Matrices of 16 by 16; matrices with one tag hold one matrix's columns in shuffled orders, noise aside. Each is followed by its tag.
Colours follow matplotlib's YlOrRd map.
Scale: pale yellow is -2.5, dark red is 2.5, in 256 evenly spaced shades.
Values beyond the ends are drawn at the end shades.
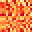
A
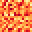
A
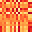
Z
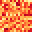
A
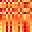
Z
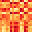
Z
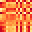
Z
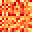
A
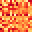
A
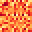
A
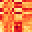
Z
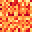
A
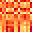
Z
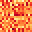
A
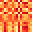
Z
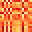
Z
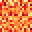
A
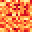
A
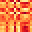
Z
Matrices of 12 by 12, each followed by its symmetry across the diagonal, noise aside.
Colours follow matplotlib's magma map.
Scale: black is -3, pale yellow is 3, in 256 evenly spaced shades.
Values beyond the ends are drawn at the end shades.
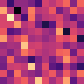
antisymmetric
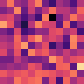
neither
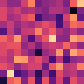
antisymmetric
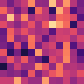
neither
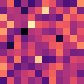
antisymmetric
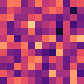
neither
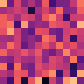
neither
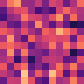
antisymmetric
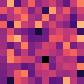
neither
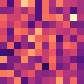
neither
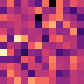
antisymmetric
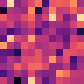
antisymmetric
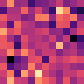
antisymmetric
